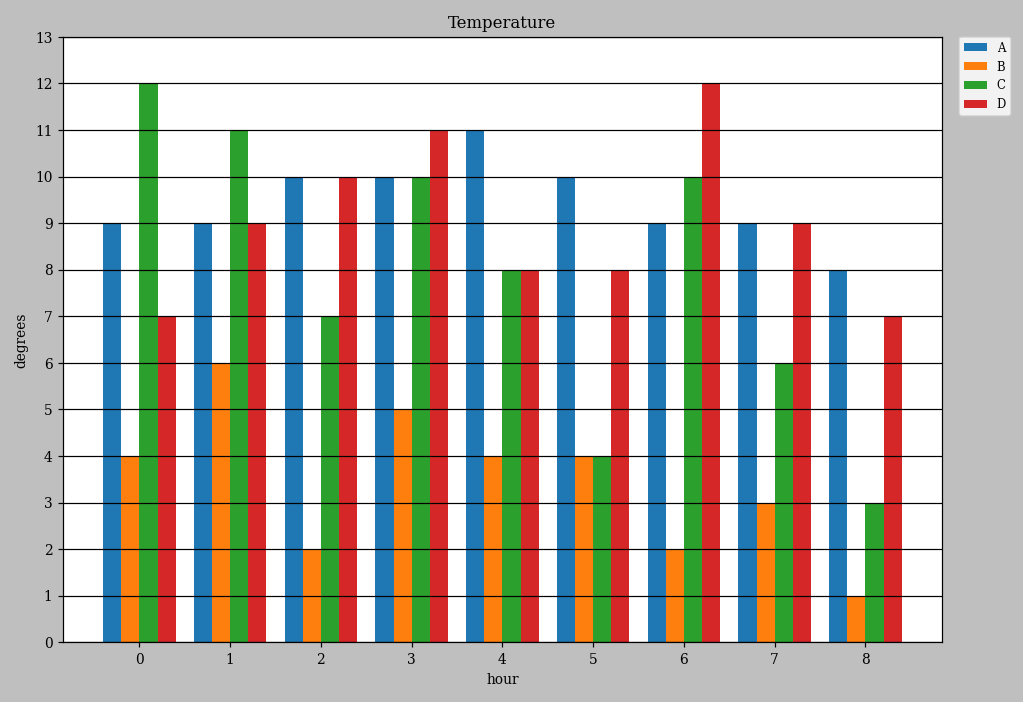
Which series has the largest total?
A
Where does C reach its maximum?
0
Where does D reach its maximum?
6
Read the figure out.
Title: Temperature
x-axis: hour, ticks 0 1 2 3 4 5 6 7 8
y-axis: degrees, ticks 0 1 2 3 4 5 6 7 8 9 10 11 12 13
Legend: A, B, C, D
Values:
A: 9 9 10 10 11 10 9 9 8
B: 4 6 2 5 4 4 2 3 1
C: 12 11 7 10 8 4 10 6 3
D: 7 9 10 11 8 8 12 9 7
